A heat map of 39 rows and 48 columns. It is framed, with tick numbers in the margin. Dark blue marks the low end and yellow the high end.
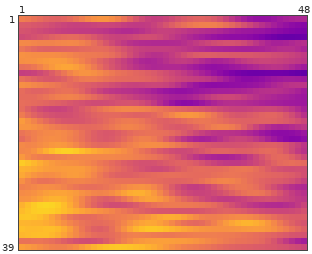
Ninth with the lowest average: top right. Grain: streaks across. Ninth with the highest average: bottom left. Slope: up to the bottom left.
